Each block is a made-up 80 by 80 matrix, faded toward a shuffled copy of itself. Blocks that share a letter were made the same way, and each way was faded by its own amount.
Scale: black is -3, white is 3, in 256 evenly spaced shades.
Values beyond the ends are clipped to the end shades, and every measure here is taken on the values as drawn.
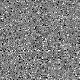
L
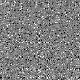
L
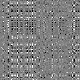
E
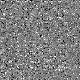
L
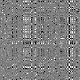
E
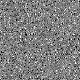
L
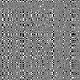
E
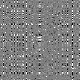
E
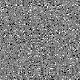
L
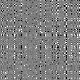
E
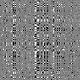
E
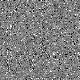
L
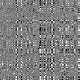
E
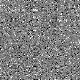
L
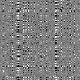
E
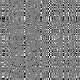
E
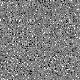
L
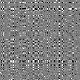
E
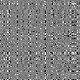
E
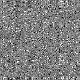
L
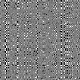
E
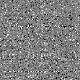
L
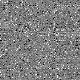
L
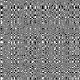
E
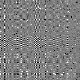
E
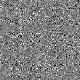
L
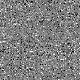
L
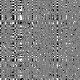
E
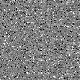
L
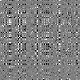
E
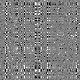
E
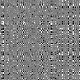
E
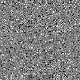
L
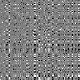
E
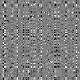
E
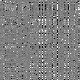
E
